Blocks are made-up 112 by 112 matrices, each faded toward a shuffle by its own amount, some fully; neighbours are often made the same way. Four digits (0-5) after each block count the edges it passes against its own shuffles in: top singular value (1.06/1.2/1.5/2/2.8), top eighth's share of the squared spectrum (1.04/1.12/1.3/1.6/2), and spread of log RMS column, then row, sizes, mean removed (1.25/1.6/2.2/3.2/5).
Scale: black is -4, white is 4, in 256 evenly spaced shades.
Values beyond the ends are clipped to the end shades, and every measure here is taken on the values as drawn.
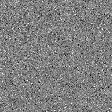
3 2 0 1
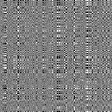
5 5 4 4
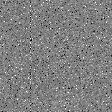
3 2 1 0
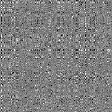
5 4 3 3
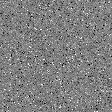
0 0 0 0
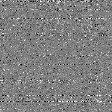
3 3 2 3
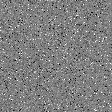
2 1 0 0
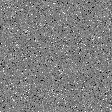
1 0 0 0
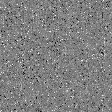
2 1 0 0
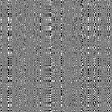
5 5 4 3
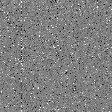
3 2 1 0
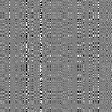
5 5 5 3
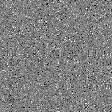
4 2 1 1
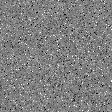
2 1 0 0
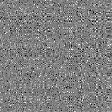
5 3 2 2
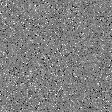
3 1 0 0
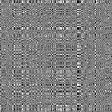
5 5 4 4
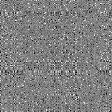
5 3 2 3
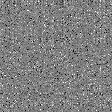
4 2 1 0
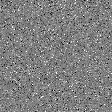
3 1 0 0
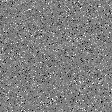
0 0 0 0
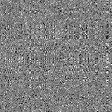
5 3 2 2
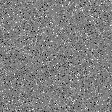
0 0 0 0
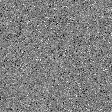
0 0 0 1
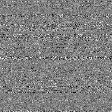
1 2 0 4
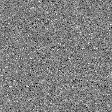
1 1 0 2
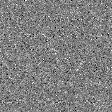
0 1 0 2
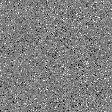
2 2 1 0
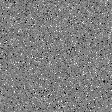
0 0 0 0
